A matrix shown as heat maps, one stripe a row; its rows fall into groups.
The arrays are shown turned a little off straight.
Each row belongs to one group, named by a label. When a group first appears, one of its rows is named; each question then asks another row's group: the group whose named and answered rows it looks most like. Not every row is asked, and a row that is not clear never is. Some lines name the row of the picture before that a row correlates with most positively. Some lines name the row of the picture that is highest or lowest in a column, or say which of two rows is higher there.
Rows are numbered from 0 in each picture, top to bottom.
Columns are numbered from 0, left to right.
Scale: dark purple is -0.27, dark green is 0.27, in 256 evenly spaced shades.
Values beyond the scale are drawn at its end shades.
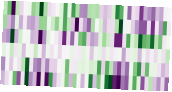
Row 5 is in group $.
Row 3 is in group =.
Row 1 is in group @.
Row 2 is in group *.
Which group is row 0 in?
@
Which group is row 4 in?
$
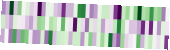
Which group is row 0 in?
*
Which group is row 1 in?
@
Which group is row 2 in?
$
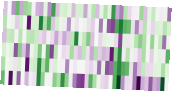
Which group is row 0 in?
$
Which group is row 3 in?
=
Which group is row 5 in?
@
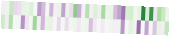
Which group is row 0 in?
*
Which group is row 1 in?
=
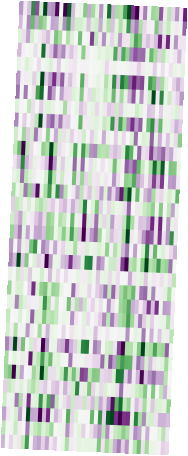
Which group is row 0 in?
$
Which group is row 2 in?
@
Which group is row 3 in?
$
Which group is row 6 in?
$
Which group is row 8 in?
$
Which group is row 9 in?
=
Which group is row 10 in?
@
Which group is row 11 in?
*
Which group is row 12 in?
@
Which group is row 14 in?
*
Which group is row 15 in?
@
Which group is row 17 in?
$
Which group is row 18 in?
*
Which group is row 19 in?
=
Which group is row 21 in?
@
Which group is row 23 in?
=
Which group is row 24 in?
*
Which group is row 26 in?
@
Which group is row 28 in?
=
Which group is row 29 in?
$
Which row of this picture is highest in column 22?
0
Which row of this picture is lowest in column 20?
26
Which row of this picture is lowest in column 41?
0
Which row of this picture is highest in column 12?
0
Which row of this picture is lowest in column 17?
11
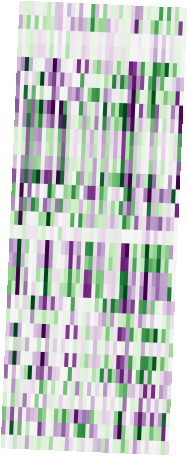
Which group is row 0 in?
*
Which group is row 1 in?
*
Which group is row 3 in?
=
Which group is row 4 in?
*
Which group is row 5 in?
$
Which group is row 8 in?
$
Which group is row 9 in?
=
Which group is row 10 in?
=
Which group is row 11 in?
$
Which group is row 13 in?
@
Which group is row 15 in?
@
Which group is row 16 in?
=
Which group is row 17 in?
*
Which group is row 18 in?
*
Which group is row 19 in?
@
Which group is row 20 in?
@
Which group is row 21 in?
$
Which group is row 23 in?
*
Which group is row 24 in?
=
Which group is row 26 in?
$
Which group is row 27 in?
@
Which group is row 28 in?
=
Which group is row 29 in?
@
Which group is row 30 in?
*
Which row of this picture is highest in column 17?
15
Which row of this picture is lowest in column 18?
29
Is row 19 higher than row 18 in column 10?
Yes
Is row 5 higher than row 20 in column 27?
Yes
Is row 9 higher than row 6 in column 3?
No
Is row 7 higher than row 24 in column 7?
No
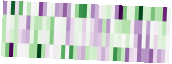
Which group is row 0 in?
*
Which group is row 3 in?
@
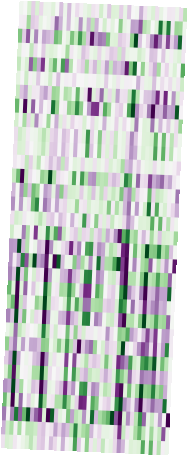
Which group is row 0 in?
=
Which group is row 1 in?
*
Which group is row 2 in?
@
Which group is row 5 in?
=
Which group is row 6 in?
@
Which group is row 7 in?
@
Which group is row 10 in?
*
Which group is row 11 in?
$
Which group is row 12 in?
@
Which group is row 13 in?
$
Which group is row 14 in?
$
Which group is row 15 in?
*
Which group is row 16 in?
=
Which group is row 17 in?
*
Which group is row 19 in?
*
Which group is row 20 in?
@
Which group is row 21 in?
@
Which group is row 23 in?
@
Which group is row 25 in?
*
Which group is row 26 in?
@
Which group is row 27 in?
*
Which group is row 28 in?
@
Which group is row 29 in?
$
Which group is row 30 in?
*
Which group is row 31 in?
*
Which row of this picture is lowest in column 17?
25
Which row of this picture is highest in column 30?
23
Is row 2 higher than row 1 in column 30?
Yes
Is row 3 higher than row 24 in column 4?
Yes
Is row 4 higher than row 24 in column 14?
No
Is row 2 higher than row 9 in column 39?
No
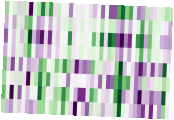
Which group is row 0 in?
=
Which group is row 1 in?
$
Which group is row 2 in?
$
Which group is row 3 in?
$
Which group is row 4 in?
@
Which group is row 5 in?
=
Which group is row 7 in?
@
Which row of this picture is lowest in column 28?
2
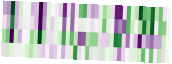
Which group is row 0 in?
*
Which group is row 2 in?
@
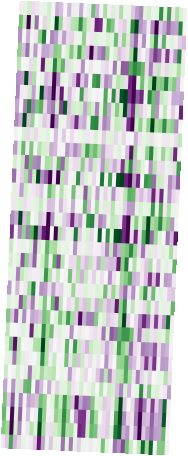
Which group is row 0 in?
*
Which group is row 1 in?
@
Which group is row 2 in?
$
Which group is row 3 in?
@
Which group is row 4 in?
=
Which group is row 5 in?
*
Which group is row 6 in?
$
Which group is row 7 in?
$
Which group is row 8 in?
*
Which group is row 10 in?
*
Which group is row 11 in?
=
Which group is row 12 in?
$
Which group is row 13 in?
@
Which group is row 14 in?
*
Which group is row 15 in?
*
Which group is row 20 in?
$
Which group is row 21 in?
=
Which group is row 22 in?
@
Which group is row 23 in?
=
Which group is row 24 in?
@
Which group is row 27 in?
$
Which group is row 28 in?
@
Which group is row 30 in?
@
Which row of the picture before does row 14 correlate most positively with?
3
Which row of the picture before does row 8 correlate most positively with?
0
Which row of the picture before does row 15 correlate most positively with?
0
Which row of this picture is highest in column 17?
24
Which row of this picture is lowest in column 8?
16
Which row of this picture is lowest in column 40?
10
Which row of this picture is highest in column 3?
7
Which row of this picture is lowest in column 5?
11
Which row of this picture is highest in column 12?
7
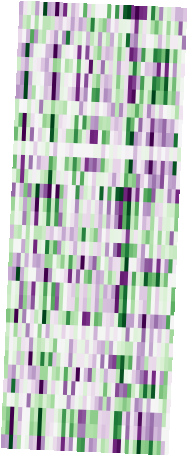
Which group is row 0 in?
$
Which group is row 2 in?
$
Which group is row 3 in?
*
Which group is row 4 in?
@
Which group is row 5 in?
*
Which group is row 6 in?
*
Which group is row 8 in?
@
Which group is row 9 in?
@
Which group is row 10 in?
=
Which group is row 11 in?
@
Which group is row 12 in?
@
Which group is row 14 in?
=
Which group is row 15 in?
=
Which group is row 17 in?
=
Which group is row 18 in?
@
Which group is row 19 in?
*
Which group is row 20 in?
=
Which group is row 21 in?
=
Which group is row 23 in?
=
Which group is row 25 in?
=
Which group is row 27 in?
*
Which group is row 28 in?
=
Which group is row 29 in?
@
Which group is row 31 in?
*
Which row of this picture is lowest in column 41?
13
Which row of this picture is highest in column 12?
2
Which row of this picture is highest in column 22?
13
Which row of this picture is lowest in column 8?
13
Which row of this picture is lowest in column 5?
23
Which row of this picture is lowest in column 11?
13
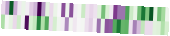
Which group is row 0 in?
*
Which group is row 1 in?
=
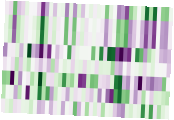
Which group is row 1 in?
@
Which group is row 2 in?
@
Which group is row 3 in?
$
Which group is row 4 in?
$
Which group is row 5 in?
@
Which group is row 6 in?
=
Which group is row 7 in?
*
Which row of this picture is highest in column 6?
3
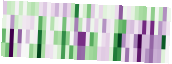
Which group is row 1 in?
@
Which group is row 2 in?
@
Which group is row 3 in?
@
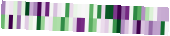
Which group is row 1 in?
@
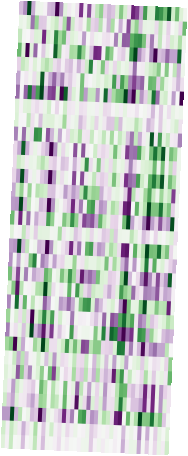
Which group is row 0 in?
*
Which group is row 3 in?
@
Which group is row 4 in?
*
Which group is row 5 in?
$
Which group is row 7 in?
=
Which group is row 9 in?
$
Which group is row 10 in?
*
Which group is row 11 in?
*
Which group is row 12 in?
*
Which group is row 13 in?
*
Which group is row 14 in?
*
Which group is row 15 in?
@
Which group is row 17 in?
*
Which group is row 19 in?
@
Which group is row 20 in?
@
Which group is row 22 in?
=
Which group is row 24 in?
@
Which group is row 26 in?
=
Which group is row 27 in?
@
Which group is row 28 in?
@
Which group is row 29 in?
*
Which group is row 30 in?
=
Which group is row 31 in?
=
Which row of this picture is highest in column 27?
6
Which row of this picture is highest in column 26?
23
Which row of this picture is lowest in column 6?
22
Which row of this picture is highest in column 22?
6
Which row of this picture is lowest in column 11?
6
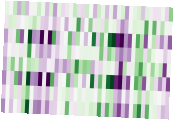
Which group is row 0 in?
=
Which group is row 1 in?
*
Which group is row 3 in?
$
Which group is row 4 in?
*
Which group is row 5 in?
$
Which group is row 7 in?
$
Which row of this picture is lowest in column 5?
0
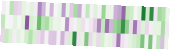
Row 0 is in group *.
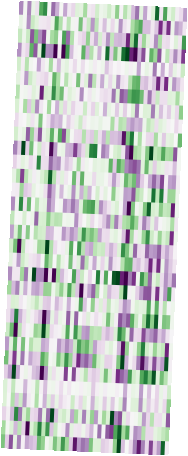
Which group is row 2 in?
=
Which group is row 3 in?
$
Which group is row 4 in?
=
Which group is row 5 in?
@
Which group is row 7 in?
=
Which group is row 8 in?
$
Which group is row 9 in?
=
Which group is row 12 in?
@
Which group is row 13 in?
*
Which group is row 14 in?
*
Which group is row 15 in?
=
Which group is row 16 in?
*
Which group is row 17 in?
@
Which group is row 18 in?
@
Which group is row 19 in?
$
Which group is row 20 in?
@
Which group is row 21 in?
*
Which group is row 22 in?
*
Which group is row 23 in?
@
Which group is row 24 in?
*
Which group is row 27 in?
=
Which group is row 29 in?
$
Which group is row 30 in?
=
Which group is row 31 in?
@
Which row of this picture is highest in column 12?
29
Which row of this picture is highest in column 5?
0
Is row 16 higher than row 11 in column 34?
Yes
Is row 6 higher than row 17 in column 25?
Yes
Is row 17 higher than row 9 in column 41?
No
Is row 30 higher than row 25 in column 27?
No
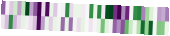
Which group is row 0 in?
$
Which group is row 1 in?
*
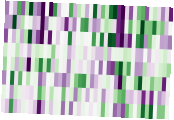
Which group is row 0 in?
$
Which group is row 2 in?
$
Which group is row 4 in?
=
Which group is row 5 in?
*
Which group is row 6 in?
@
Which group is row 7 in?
*
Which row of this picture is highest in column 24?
2
